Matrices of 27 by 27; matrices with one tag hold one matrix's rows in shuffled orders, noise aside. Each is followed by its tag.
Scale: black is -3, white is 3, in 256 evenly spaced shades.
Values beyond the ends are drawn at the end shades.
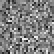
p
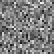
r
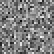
r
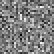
r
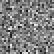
p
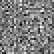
r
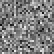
r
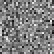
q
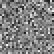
q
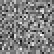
r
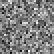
p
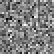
p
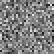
q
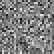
r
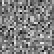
r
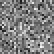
r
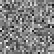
q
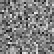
p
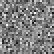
q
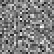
r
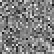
q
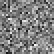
p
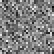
q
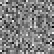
q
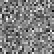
q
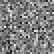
p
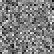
q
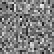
r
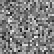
p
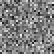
q
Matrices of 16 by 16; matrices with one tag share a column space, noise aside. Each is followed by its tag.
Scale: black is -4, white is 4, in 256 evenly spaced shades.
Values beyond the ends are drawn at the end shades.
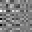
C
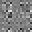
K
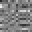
C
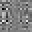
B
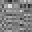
C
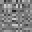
C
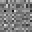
C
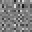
C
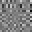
C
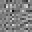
C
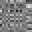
C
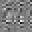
B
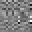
B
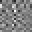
C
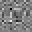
B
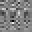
B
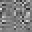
B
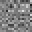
C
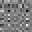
C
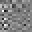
C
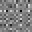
C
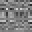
B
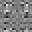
K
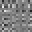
C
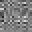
B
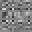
B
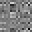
K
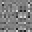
K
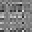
K
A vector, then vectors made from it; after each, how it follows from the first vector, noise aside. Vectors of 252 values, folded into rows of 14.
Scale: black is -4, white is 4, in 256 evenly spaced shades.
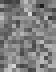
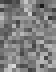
copied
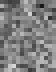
copied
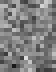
reversed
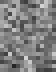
reversed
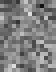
copied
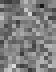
copied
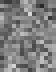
copied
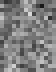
copied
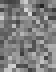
copied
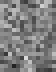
reversed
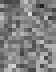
copied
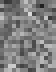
copied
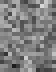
reversed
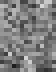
reversed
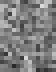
reversed
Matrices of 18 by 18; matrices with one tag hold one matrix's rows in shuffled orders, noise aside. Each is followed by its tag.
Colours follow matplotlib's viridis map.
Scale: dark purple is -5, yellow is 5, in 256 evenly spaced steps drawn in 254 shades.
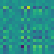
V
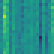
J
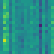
J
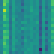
J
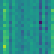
J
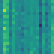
J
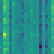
J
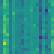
J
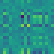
V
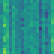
J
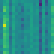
J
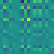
V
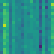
J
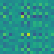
V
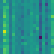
J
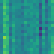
J
